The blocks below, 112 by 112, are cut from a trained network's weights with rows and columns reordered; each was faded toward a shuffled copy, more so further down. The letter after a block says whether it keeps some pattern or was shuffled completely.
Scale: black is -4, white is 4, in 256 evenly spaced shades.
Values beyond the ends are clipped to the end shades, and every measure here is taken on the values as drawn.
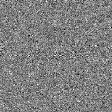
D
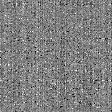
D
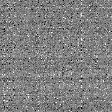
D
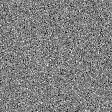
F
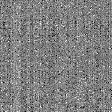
D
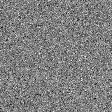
F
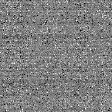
D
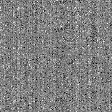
D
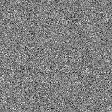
D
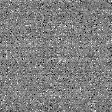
D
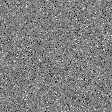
F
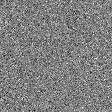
F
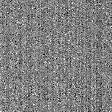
D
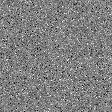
F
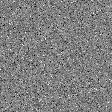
F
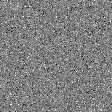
F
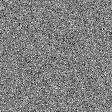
F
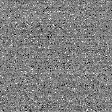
D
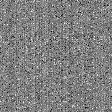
D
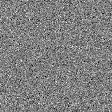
D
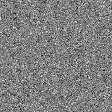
D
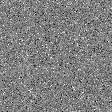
F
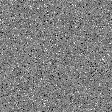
F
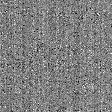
D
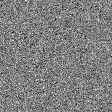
F
